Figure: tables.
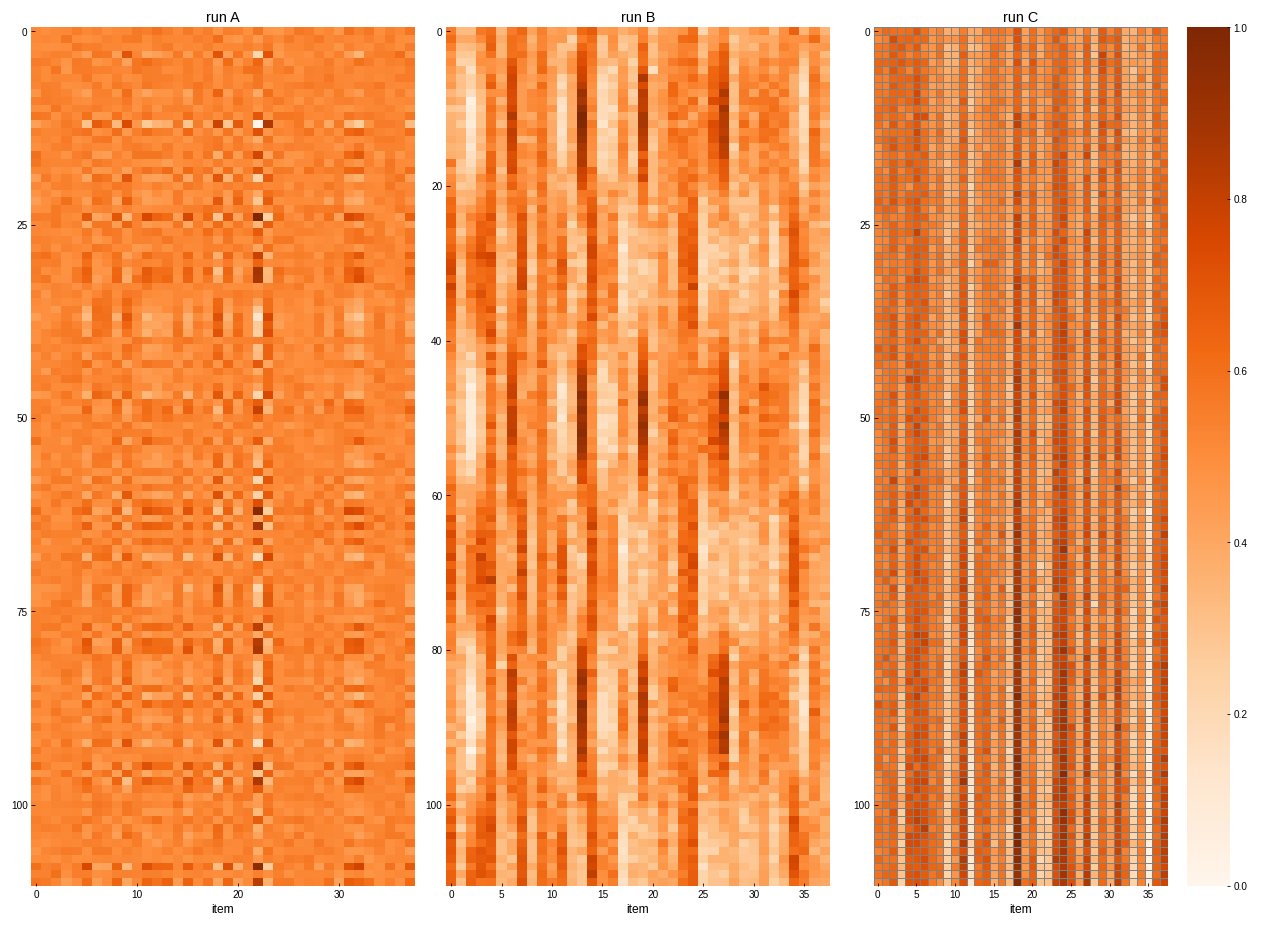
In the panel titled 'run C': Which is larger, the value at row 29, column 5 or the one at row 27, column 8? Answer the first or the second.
the first
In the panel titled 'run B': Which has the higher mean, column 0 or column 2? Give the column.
0
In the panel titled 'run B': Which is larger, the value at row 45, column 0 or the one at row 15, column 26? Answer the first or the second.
the second
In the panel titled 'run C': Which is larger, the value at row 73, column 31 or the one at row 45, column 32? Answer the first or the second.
the first
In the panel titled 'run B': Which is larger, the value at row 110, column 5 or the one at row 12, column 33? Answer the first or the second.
the second
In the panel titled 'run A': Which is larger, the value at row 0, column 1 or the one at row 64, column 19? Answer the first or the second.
the second
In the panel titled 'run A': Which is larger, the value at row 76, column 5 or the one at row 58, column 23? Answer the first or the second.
the second
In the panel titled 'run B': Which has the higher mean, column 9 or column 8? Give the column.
9
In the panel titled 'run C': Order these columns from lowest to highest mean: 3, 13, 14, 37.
3, 13, 14, 37
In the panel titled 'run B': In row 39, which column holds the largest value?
4
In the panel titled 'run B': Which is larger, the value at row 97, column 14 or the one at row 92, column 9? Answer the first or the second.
the first
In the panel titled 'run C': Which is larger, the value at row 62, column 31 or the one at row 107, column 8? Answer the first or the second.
the first
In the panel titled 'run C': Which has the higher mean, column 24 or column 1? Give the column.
24
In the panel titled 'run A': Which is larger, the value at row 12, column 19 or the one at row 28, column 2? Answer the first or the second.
the second
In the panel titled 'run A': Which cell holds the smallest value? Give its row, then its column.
12, 22
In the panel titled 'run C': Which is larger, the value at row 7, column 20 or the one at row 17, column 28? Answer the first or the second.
the first
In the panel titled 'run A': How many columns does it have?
38
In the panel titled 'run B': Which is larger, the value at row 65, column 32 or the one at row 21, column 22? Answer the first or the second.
the second
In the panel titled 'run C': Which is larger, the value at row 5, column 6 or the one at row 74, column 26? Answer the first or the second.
the first
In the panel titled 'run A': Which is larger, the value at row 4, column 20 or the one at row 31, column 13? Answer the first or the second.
the second
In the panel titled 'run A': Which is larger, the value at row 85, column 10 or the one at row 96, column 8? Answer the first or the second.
the first
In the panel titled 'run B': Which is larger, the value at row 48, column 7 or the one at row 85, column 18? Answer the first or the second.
the first
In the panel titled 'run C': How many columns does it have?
38
